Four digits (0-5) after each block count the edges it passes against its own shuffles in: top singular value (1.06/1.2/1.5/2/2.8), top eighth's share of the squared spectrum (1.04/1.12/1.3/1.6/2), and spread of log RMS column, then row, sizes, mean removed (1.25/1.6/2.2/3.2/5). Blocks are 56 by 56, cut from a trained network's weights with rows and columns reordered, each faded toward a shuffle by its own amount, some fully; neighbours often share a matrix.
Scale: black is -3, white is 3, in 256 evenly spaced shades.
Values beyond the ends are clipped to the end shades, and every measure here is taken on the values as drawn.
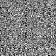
3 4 1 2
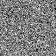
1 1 0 0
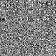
3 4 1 2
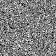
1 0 0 0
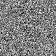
0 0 0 0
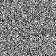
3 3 1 1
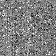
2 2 0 1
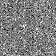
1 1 0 0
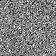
0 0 0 0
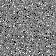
0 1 0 0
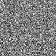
3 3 0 1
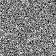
1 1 0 0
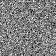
0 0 0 0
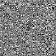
3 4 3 2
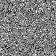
1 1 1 0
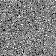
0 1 0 0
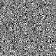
3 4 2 2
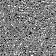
0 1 0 0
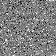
0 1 0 0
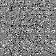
1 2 1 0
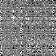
3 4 3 2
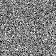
1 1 0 0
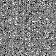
1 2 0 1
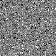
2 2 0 0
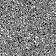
2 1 0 0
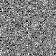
2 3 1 1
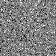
1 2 0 0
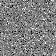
0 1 0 0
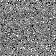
0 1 0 0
